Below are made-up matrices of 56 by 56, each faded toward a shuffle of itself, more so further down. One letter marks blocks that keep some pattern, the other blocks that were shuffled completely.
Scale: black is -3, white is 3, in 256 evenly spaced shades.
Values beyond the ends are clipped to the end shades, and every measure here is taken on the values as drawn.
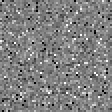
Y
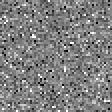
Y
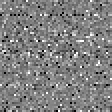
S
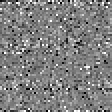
S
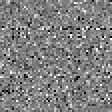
S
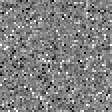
Y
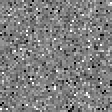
Y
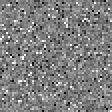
Y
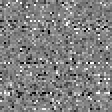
S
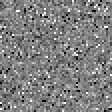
Y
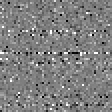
S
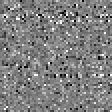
S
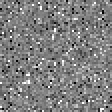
Y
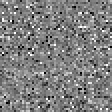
S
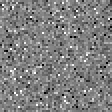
Y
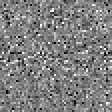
S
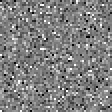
Y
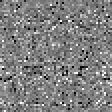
S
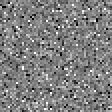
Y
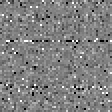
S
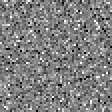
Y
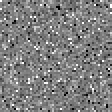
Y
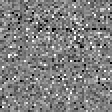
S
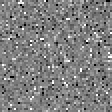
Y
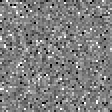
Y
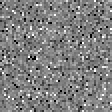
Y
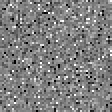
Y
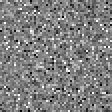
Y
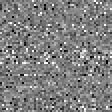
S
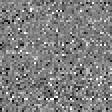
S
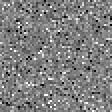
Y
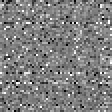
S
